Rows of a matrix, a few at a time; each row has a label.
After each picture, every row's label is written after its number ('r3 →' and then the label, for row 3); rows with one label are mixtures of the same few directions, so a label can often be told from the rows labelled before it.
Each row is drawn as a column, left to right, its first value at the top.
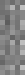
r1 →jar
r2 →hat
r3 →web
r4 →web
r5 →web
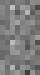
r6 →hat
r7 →web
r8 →web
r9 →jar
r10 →web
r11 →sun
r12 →jar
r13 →web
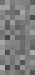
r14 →web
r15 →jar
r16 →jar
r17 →jar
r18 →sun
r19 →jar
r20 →sun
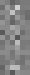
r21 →web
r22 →web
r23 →jar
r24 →web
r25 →jar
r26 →sun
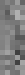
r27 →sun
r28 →sun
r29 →sun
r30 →sun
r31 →hat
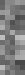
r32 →jar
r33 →sun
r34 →web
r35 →hat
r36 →hat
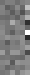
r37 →sun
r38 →web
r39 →jar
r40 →sun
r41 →sun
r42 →web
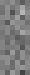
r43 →sun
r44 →jar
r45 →jar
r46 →hat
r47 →sun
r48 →jar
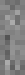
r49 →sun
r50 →hat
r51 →hat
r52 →jar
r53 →hat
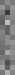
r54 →hat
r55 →jar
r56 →web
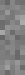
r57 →web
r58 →jar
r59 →web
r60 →hat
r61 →hat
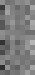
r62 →web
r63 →sun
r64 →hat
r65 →web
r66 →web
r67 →sun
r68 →web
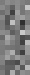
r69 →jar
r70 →hat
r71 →jar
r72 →sun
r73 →web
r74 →web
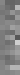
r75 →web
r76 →jar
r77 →jar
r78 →web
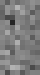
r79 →sun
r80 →sun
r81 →hat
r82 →web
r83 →sun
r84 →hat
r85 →jar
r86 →web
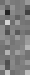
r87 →jar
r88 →jar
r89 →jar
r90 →web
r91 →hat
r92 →sun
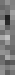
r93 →jar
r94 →hat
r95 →sun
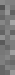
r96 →web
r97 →sun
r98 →jar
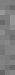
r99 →jar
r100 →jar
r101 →hat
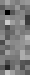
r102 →web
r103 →jar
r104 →jar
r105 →web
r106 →hat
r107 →hat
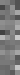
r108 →web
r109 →web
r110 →sun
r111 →jar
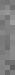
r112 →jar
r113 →sun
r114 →hat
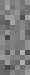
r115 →hat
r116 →jar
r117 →hat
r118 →sun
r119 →sun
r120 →sun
